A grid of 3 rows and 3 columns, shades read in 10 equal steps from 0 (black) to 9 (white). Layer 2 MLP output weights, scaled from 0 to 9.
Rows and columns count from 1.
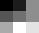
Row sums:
6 12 23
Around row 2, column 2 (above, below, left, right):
1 9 3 5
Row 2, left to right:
3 4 5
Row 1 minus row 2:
-3 -3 0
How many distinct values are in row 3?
3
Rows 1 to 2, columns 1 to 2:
0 1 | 3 4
